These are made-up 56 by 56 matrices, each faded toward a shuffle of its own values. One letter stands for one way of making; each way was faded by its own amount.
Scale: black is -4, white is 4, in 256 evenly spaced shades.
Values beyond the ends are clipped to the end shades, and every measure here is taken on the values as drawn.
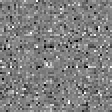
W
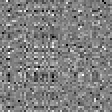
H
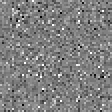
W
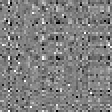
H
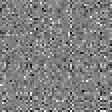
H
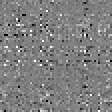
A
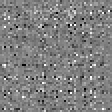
A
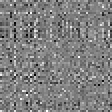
H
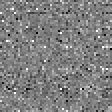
W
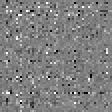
A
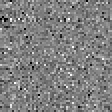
W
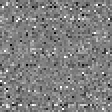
W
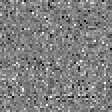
W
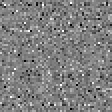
W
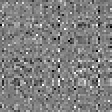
H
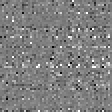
A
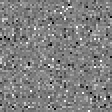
W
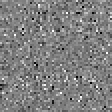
W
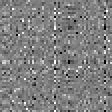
H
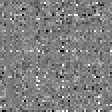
A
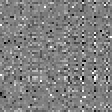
H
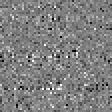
W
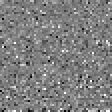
W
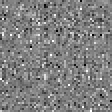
W
